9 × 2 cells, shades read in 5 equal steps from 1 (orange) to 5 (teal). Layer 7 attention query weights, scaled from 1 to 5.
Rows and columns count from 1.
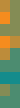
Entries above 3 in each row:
0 0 0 0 1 2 2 1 2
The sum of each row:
5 4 6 3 6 8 10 7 8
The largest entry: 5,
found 2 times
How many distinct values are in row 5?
2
